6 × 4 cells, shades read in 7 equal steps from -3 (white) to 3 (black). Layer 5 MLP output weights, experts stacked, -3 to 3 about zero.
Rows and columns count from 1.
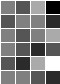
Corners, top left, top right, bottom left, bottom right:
0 3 0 2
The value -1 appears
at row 1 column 3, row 3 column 4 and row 5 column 3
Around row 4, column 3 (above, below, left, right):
0 -1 1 1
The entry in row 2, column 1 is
1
